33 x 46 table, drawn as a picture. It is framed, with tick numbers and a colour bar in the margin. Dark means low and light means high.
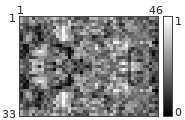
There is no seam. The top and bottom halves mirror each other. No regular stripes run through it. No overall slope runs across the table. The values follow a bell shape.
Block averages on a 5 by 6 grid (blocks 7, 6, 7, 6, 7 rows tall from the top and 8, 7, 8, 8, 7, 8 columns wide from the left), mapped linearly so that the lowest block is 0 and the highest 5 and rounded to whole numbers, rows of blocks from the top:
043221
012350
220331
012350
043221
